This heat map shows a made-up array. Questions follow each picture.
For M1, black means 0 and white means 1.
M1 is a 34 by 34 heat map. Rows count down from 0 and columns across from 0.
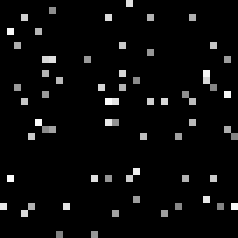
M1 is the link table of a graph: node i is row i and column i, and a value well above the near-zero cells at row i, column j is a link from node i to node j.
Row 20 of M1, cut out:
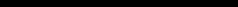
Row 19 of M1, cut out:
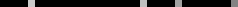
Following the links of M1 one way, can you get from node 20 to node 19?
no
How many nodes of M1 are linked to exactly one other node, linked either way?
4
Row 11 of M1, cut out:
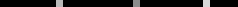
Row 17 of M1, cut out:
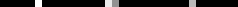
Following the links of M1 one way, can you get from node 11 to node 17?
yes
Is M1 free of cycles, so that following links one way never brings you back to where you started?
yes
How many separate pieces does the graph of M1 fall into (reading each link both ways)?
2
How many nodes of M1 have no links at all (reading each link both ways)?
1
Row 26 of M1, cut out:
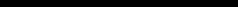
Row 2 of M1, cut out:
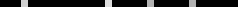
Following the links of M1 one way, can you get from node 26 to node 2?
no
